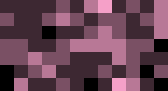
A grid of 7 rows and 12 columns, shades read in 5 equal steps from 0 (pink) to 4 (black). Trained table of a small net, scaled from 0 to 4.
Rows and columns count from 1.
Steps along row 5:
same down up same up same same down up up same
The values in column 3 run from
1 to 3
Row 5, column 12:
3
